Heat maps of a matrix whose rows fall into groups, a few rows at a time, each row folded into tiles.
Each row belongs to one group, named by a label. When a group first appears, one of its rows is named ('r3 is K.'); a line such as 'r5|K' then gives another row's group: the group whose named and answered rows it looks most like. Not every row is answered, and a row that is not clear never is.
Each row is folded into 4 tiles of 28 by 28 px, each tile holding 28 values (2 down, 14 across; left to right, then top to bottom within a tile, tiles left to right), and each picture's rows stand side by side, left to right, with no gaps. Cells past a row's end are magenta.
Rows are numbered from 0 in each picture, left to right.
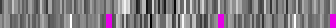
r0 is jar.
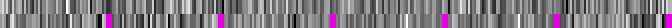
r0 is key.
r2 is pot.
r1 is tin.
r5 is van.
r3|jar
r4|jar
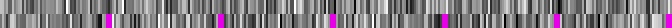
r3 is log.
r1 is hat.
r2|tin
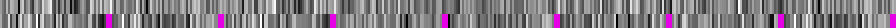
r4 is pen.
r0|log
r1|pen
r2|log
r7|pen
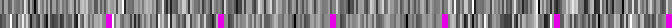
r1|hat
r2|pot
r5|jar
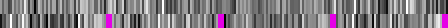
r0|pen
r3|tin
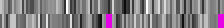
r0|key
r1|pot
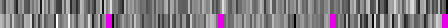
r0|log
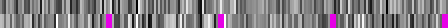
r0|log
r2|hat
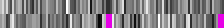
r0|key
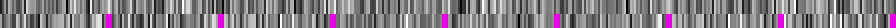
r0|van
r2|log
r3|jar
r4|pot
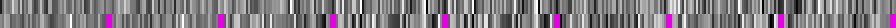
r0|jar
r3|key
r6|key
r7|pot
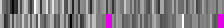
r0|pot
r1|jar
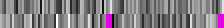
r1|pen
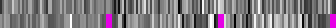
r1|van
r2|hat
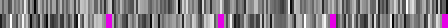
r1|van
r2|van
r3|tin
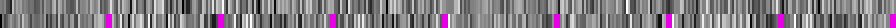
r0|pen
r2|pen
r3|pen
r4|hat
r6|hat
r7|pen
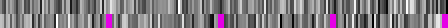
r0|log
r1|key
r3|tin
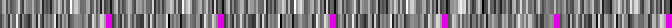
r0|tin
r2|tin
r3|tin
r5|tin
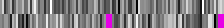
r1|van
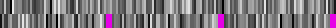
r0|pen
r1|tin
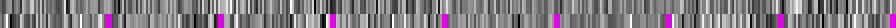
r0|van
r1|van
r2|key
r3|log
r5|jar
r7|jar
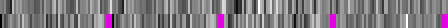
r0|pen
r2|pot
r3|jar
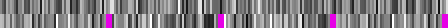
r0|log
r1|key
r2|hat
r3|log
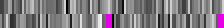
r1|pen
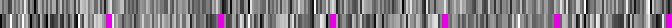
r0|pen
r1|hat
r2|van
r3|van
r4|jar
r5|key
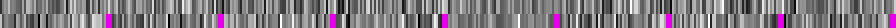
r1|tin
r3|van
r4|jar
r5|tin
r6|log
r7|pen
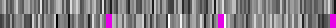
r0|tin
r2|hat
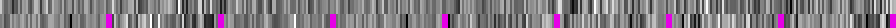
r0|pot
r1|key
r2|jar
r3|pot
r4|pen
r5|pot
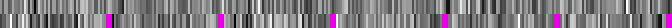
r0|pen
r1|pen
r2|hat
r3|hat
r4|jar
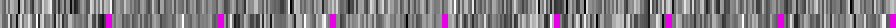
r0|log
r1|jar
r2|van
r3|pot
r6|jar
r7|van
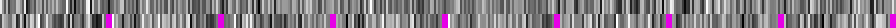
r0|key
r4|hat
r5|log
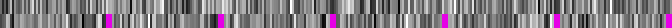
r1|log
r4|key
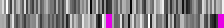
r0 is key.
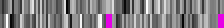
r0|van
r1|pot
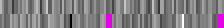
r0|pot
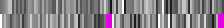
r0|hat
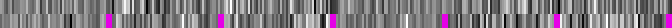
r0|pot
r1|jar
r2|key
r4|tin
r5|hat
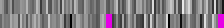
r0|pot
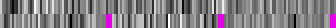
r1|log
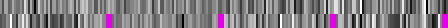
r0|pen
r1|pot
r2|log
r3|key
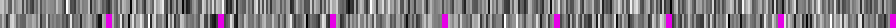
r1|log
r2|van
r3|pot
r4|log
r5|tin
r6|tin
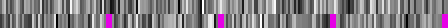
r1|van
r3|pot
